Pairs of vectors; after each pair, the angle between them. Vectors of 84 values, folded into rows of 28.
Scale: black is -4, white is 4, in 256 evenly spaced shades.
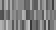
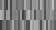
nearly opposite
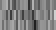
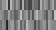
partly aligned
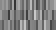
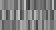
partly aligned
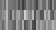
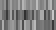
nearly opposite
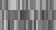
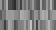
nearly opposite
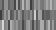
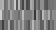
nearly opposite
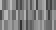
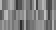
nearly parallel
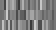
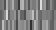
nearly parallel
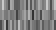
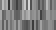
partly aligned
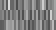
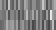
nearly parallel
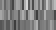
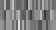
partly opposed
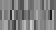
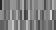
partly opposed
